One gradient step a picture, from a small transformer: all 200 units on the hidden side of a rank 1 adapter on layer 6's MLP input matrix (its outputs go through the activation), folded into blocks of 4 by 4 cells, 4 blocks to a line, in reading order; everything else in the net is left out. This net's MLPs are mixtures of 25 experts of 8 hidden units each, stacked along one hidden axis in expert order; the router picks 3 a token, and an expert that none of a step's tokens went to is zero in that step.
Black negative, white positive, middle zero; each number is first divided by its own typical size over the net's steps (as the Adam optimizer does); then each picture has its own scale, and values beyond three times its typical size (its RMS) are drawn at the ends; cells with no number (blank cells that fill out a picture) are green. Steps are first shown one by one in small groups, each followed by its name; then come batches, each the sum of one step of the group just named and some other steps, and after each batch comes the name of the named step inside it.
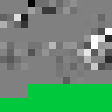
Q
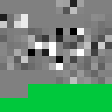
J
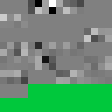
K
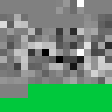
J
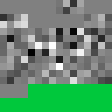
J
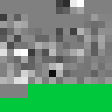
J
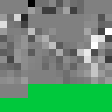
Q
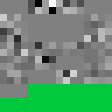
K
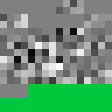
J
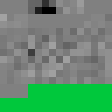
J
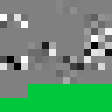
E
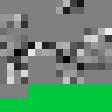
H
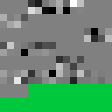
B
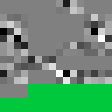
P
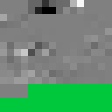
E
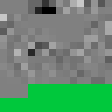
E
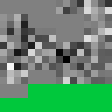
H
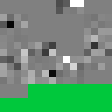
E
